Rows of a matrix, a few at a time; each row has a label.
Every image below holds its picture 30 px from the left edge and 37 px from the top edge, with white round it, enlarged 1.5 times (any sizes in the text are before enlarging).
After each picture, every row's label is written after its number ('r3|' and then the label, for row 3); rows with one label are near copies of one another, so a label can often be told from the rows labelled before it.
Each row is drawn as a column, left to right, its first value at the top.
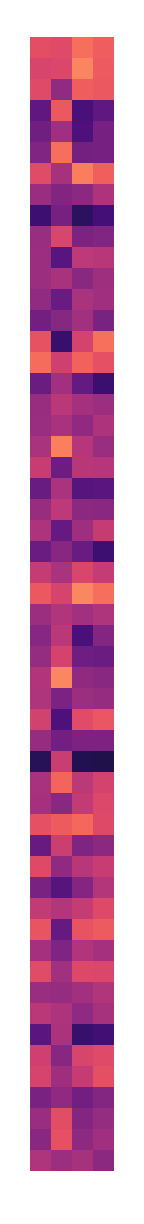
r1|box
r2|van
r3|box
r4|box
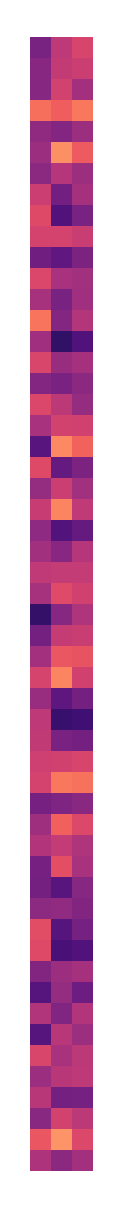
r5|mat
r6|van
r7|van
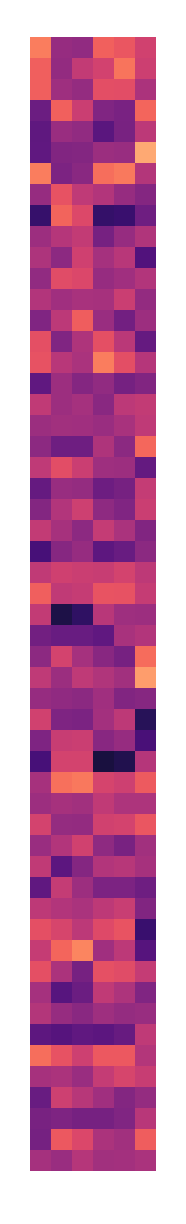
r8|box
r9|mat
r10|mat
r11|box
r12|box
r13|van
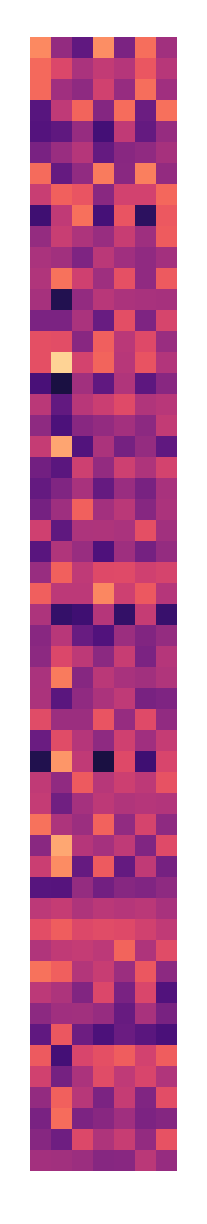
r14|box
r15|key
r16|mat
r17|box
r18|mat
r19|box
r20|mat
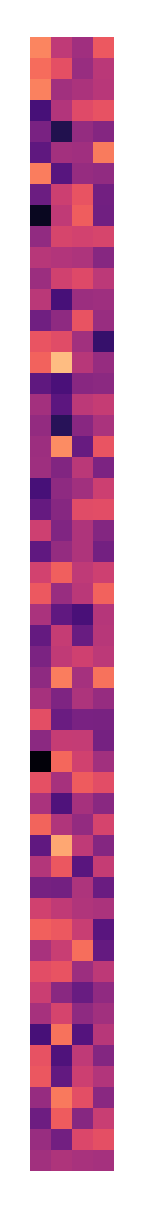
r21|box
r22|key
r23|mat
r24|van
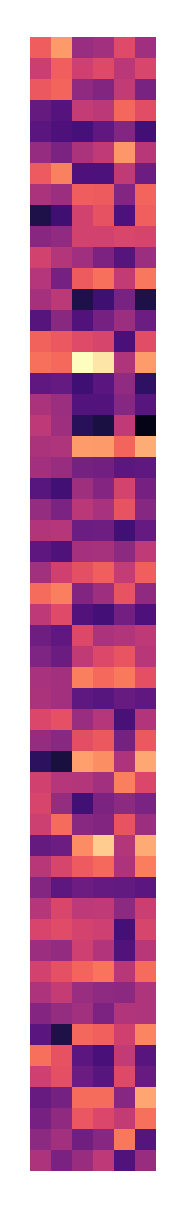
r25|box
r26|box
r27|key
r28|key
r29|van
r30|key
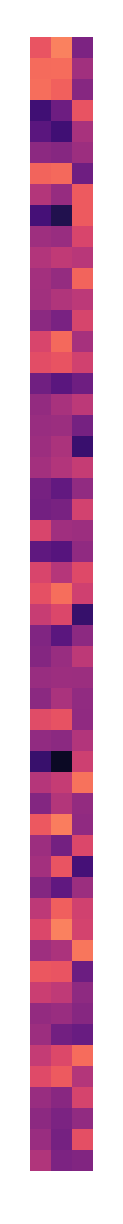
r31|box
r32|box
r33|mat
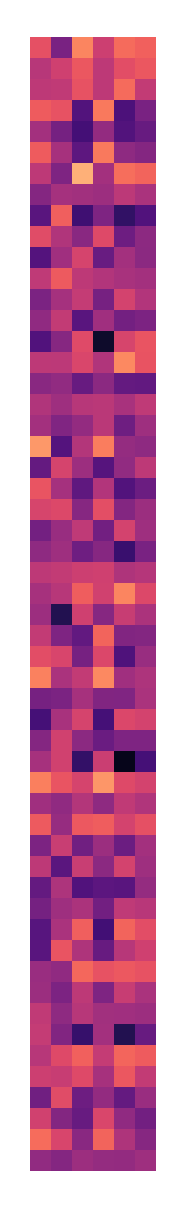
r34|van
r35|mat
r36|box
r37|van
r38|box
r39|box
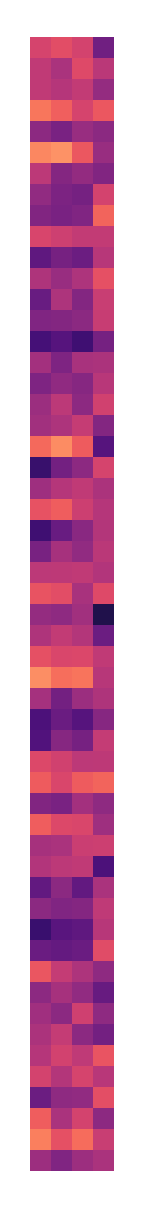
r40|van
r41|van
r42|van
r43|mat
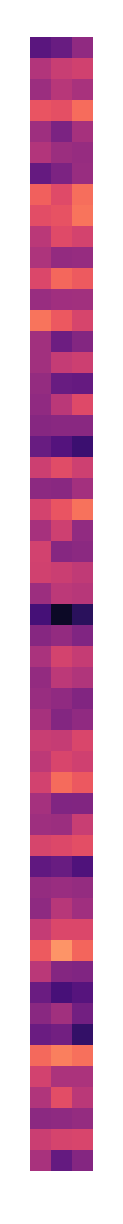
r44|mat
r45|mat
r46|mat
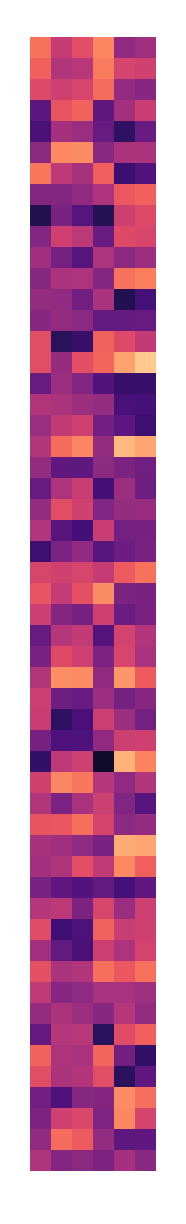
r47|box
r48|van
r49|van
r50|box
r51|key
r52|key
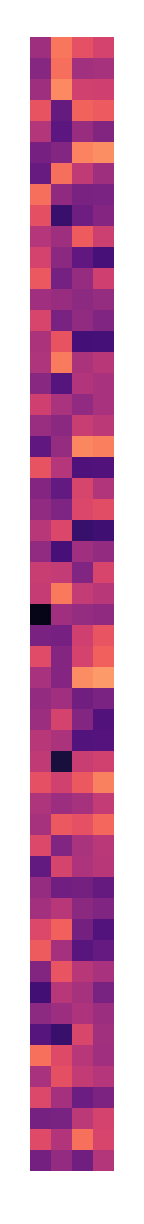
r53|mat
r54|box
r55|van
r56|van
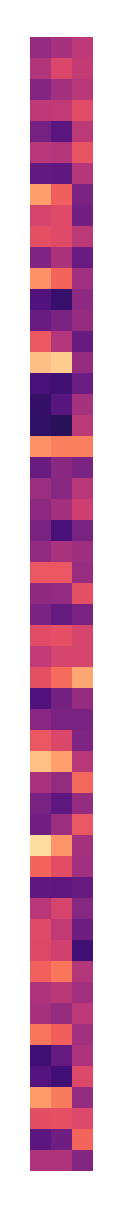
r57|key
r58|key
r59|van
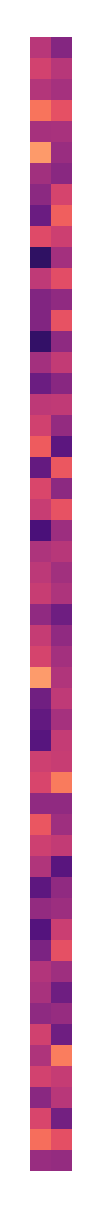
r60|van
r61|mat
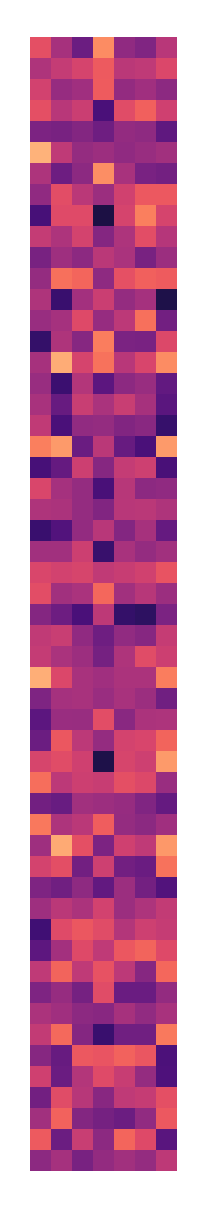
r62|van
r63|key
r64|mat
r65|box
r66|mat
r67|mat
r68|key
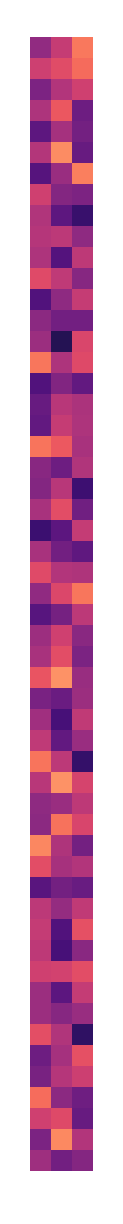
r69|key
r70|van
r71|box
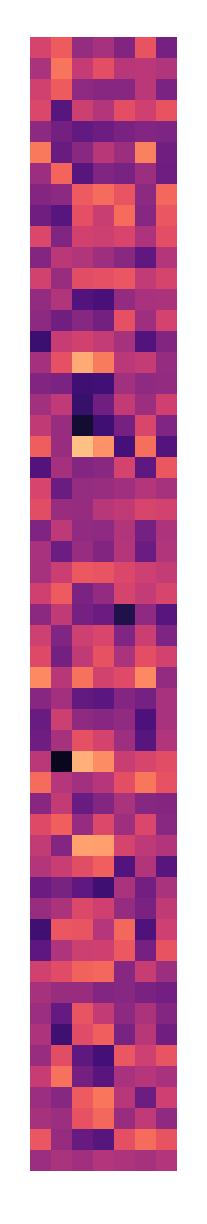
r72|van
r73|box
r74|key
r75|key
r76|mat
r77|van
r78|mat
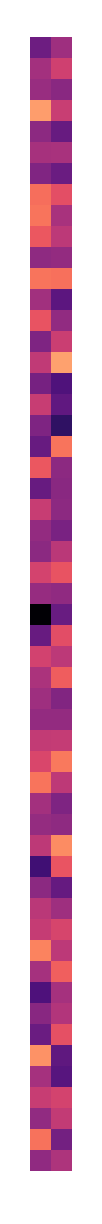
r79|mat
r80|key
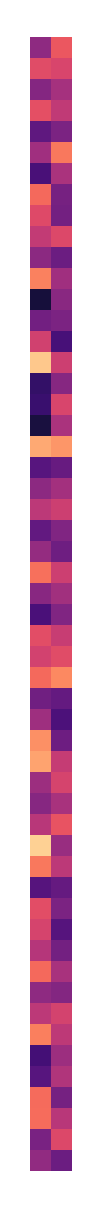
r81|key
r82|van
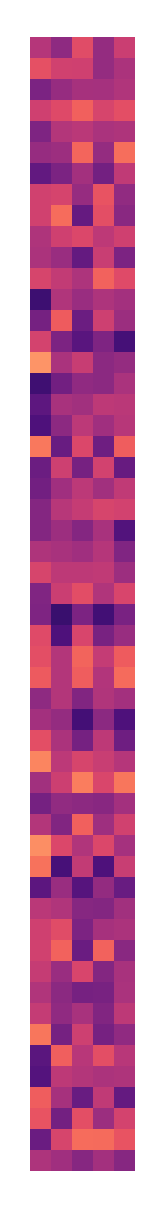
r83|key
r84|mat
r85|van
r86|mat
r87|van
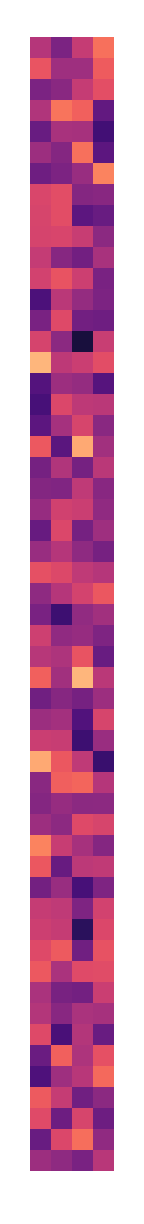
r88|key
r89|mat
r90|van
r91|box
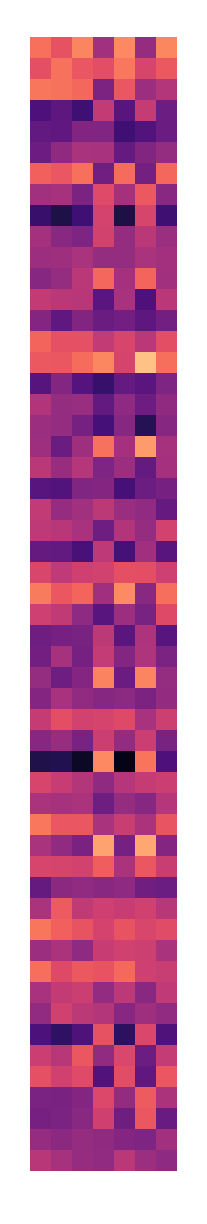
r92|box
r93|box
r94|box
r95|key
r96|box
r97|key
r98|box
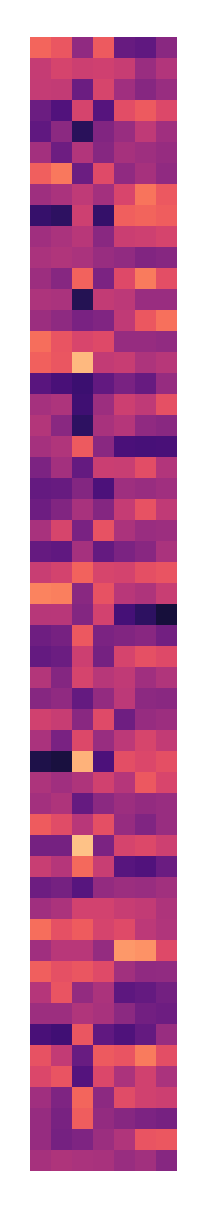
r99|box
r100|box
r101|key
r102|box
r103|mat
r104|mat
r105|mat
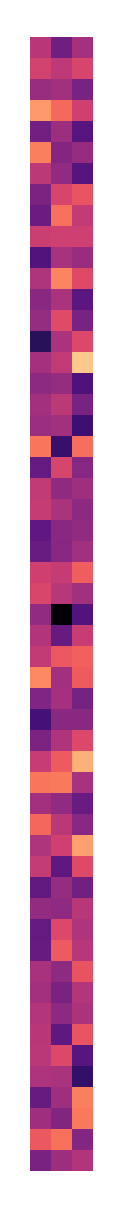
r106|van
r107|mat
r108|key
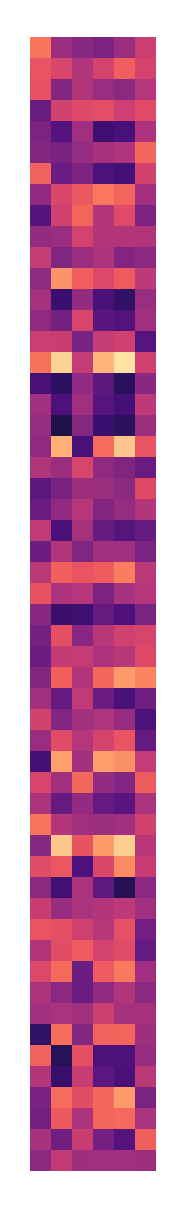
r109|box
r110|key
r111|mat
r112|key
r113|key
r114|van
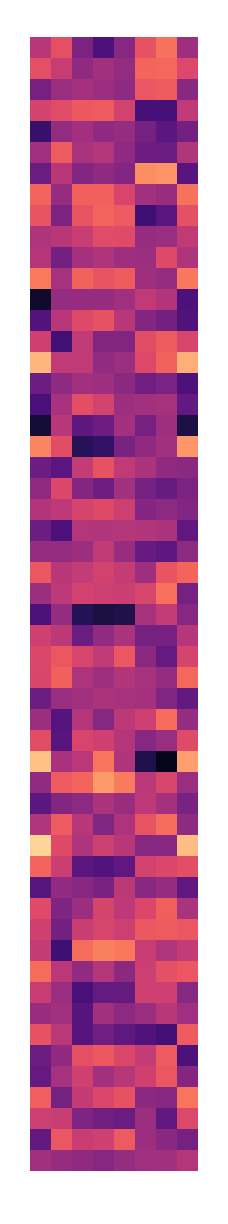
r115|key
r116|van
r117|mat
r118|mat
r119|mat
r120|box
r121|box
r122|key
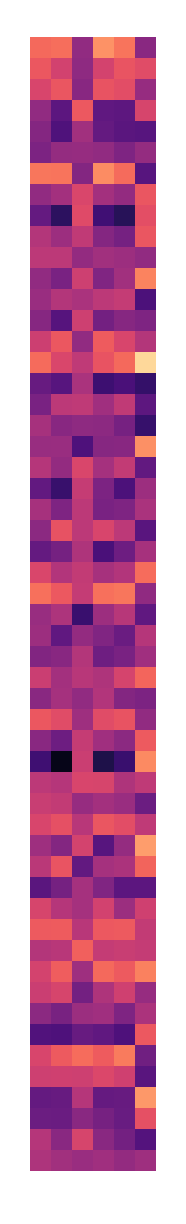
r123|box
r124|box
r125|mat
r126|box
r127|box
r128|key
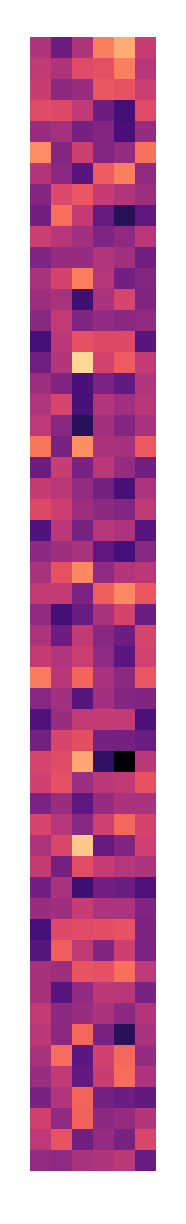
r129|van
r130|mat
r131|key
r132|box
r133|box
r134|van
